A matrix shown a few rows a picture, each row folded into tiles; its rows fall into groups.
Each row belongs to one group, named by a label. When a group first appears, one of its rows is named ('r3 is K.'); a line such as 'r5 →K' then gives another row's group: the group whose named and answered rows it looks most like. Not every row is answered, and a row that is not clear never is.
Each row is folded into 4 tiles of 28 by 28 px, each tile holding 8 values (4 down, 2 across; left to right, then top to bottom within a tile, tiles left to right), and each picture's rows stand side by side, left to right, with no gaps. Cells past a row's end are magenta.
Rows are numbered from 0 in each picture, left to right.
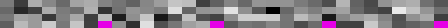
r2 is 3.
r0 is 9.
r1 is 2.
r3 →3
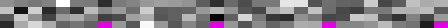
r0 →3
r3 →9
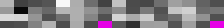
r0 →3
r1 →3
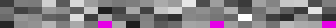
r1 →2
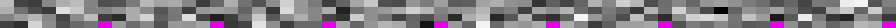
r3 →9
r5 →2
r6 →3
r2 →3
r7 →2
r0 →3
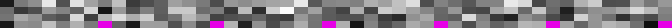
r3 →2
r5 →9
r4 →2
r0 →9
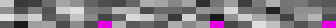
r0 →3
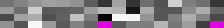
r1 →3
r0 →3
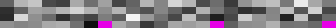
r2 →9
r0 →9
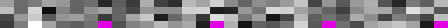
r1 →9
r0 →3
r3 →9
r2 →2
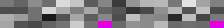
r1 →9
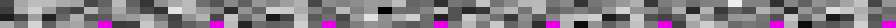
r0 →2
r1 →3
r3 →3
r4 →9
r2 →2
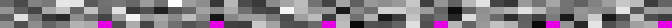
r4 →9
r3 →2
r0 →2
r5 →2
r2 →3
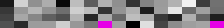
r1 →2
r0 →9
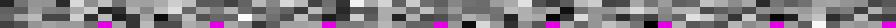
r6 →2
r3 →9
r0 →9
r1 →2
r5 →9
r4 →3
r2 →2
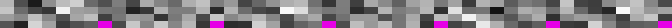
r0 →3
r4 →3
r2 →3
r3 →9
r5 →3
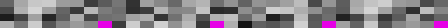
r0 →2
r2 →2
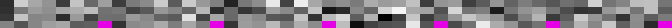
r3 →2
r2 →9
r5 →9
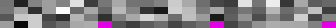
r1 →3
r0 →2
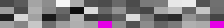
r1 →2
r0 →2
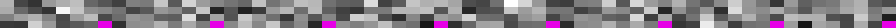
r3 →9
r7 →3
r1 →9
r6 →3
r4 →3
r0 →3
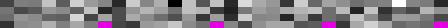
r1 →9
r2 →9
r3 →3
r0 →9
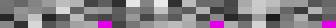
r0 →2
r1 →9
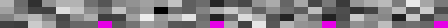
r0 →3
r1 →3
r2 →2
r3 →9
